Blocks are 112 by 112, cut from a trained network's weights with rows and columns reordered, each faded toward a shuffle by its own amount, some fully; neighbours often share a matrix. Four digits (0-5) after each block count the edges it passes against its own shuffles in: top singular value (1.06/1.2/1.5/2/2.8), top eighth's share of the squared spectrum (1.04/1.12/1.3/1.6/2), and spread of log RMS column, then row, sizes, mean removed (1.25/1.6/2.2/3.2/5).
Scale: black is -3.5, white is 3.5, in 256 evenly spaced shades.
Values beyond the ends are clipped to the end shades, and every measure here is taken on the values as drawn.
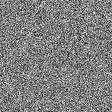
0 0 0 0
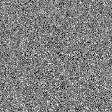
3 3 1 2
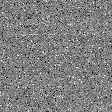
1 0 0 0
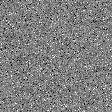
0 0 0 0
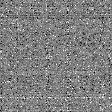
3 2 2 0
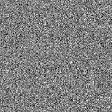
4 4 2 2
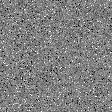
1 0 0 0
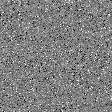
0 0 0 0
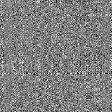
3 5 3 3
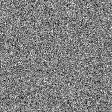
2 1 0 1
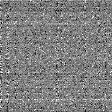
3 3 3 1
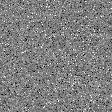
0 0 0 0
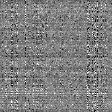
4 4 4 1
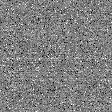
2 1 1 0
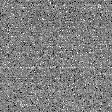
2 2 2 0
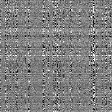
4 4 4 1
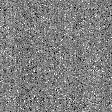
2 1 0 1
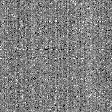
3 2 0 2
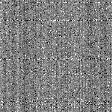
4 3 0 3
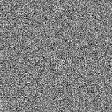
3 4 1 2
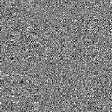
3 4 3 3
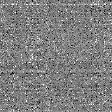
3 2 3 0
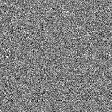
3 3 1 2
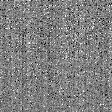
3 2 0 2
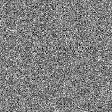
3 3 1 2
